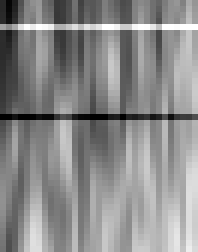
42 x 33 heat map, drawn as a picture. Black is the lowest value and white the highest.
The halves do not mirror each other. The ninth with the lowest average is the top left. Rows 5 and 20 differ from the rows beside them. Values rise toward the bottom right.
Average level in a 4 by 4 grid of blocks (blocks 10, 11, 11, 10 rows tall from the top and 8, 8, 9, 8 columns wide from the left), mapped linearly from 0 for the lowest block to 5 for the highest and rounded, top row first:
1 0 2 3 | 0 1 2 3 | 2 2 3 4 | 3 2 4 5
